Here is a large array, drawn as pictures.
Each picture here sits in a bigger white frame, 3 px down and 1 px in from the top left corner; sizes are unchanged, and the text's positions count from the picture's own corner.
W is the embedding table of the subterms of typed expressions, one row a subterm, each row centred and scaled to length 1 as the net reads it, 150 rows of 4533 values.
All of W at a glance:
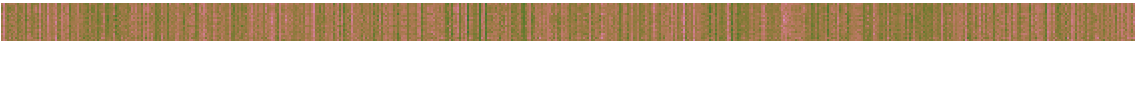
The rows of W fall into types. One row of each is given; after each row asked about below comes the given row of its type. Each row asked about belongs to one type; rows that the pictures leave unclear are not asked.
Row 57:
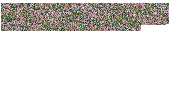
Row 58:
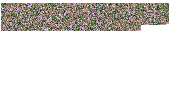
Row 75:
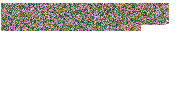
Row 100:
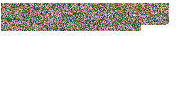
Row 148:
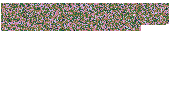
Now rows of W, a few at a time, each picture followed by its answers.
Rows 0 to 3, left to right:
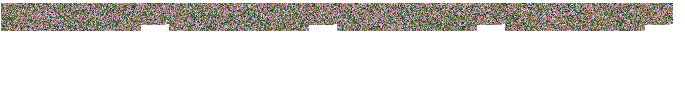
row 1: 148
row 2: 58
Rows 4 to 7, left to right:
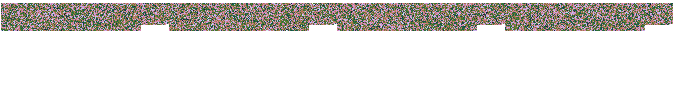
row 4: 57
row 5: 100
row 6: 58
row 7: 57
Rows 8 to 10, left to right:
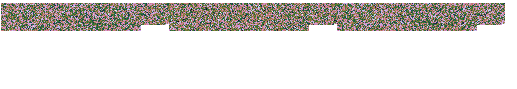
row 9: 148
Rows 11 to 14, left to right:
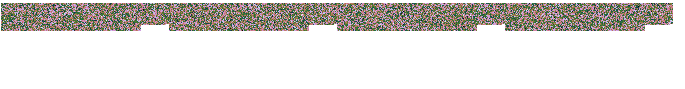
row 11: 57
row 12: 148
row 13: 75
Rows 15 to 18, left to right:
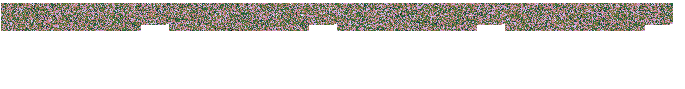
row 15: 100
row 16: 100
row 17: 75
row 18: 58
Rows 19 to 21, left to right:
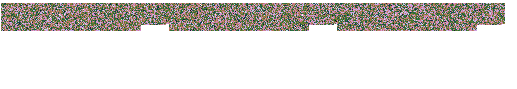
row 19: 58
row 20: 100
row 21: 57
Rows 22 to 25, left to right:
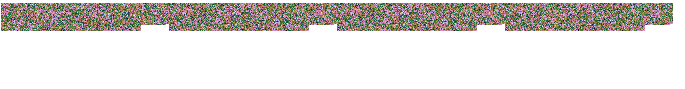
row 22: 57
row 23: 100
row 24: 100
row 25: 58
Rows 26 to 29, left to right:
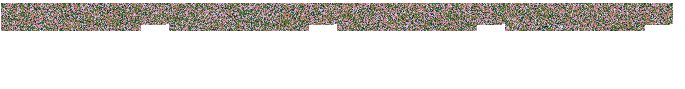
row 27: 57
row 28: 58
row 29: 148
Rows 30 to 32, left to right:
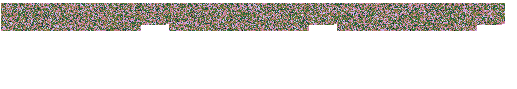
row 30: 148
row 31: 148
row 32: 58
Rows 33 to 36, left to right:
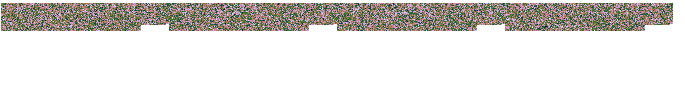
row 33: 58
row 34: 57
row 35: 57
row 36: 58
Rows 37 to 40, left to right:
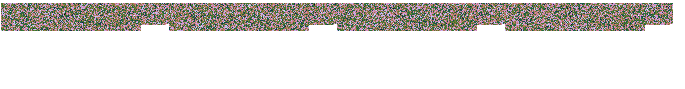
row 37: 75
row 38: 148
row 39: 57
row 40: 75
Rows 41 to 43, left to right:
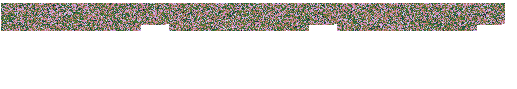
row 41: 57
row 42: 148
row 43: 58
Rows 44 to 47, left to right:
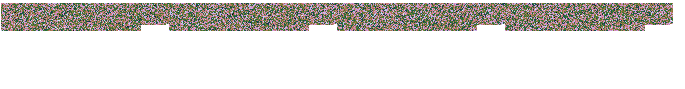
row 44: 148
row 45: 75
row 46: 57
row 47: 75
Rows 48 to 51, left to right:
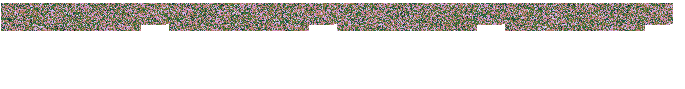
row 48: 100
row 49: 100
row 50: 75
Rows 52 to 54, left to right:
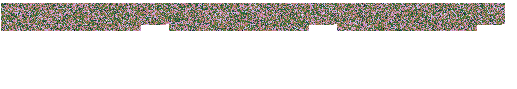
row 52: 58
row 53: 57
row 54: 148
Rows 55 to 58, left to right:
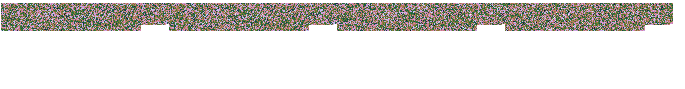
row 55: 57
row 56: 57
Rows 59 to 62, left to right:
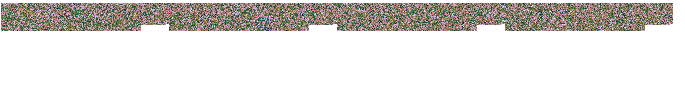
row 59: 57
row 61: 75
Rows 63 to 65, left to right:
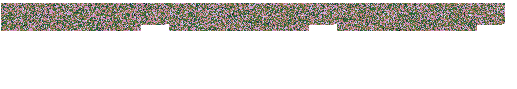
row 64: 75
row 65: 100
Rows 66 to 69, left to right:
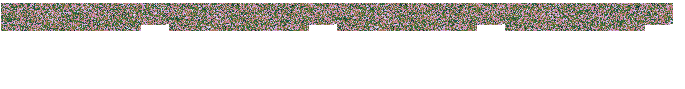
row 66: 57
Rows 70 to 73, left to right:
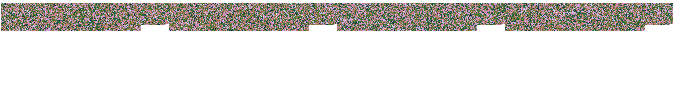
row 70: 58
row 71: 148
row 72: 58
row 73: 57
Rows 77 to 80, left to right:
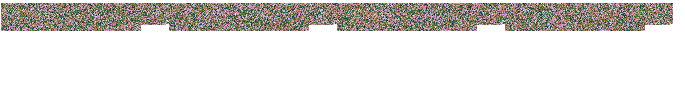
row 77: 75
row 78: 57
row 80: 100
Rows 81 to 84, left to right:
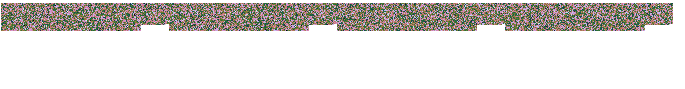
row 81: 57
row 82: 58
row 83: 100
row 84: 57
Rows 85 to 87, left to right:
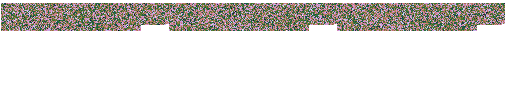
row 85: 58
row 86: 75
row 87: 58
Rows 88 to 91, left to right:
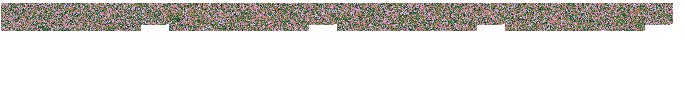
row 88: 148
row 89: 57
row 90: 100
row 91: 100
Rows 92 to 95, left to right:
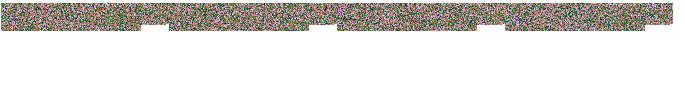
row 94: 100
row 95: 75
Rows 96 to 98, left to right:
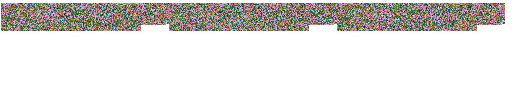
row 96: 57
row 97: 75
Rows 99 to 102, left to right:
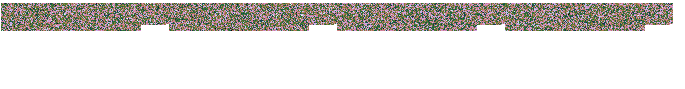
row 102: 75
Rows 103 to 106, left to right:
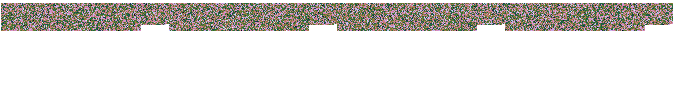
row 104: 148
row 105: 100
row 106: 58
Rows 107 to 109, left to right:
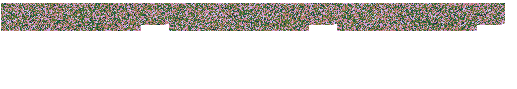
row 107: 58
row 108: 57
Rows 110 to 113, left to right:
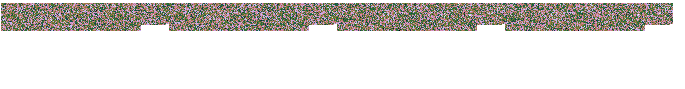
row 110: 58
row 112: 100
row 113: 57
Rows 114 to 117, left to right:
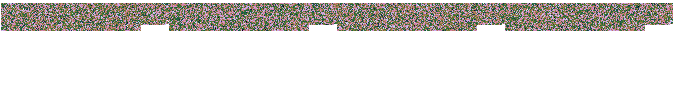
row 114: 75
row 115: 57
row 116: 148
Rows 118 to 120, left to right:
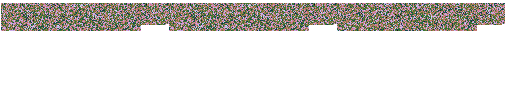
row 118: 148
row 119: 148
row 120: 148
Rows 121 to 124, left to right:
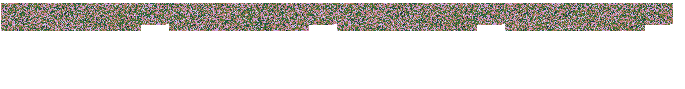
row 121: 75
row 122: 58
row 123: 75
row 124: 148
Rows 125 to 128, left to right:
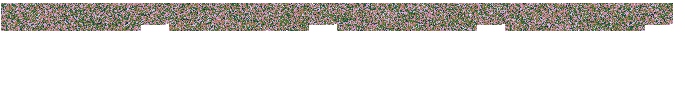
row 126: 100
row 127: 57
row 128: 58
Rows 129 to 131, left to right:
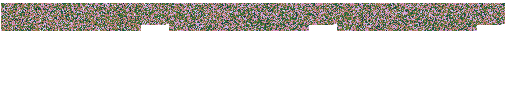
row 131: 57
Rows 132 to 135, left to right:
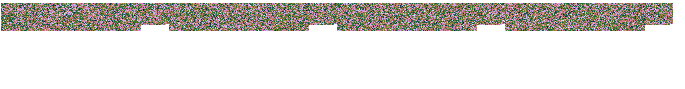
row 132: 57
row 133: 148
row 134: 75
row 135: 148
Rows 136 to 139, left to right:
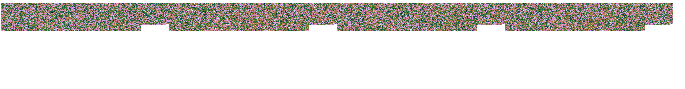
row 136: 75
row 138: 75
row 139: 100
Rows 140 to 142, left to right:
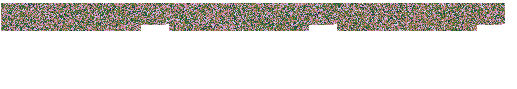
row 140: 75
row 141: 58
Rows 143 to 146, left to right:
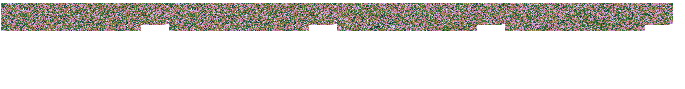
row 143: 75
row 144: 75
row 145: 148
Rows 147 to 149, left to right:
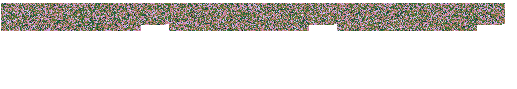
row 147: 58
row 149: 148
